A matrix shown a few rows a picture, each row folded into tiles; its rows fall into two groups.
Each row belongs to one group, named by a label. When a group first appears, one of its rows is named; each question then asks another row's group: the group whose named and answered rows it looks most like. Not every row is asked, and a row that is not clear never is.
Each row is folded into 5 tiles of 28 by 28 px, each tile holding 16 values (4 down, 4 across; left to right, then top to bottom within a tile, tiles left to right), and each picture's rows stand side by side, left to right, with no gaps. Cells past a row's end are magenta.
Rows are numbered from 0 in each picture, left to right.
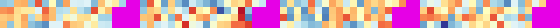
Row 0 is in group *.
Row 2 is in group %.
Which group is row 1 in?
%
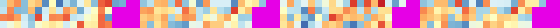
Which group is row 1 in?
*
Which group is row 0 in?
%
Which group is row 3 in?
*
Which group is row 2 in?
%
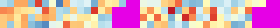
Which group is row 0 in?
*
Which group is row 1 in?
*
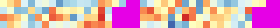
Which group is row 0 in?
%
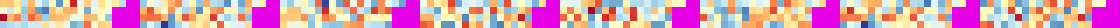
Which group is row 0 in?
%
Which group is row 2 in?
*
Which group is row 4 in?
*
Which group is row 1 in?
*
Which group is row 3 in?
%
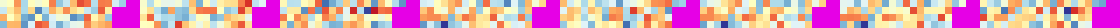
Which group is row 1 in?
%
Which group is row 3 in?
*
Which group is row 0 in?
%
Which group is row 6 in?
*
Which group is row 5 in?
*
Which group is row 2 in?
*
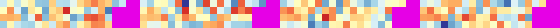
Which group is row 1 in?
*
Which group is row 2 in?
*
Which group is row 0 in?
%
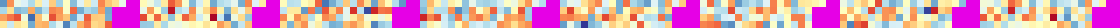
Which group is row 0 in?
%
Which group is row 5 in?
%
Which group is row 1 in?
*
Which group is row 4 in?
*
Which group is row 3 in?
%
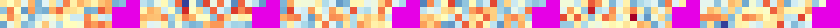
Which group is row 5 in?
*
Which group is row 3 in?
%
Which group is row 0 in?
%
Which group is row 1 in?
*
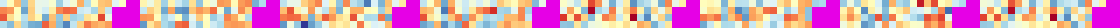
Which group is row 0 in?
%
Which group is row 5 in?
%
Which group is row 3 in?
%
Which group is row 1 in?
%
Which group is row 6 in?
%
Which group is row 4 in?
*
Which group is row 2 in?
*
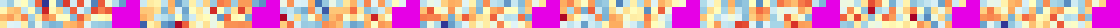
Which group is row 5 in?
%
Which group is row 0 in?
*
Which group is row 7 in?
*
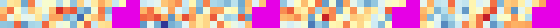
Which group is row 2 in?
*
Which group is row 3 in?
%
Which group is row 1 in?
*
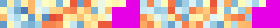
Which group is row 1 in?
%
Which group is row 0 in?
%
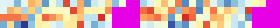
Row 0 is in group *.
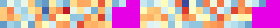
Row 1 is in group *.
